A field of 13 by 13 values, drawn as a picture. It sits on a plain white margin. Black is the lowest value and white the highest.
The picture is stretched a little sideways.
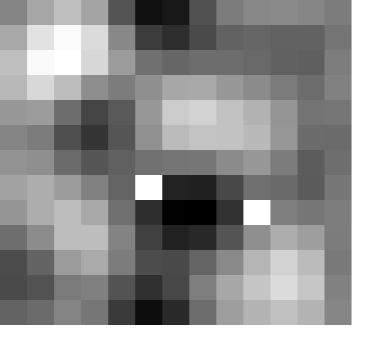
Lone odd cells: 2, each higher than its neighbours. Histogram: bell-shaped. Ninth with the highest average: top left. Slope: none. Grain: blotchy. Calmest part: top right. Mirror symmetry: none.
